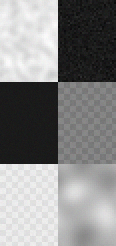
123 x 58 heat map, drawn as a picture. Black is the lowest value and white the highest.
It is made of 3 by 2 panels. Panel 1,1: very high, blotchy, faint in contrast. Panel 1,2: very low, fine-grained, faint in contrast. Panel 2,1: very low, flat. Panel 2,2: middling, checkered, faint in contrast. Panel 3,1: very high, checkered, faint in contrast. Panel 3,2: high, smooth.
